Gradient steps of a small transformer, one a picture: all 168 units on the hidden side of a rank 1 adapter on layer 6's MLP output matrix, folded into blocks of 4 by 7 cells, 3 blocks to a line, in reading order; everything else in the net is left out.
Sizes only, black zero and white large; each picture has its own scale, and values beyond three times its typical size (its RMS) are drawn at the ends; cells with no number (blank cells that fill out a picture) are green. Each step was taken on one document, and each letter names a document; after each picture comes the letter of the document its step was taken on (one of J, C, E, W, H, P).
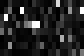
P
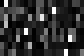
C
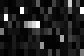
P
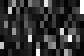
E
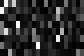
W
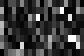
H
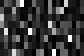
H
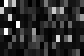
W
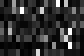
E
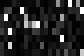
P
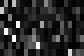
W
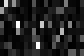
W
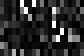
C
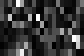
H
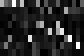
E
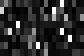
W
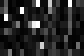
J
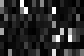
C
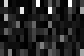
J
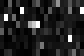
P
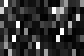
W
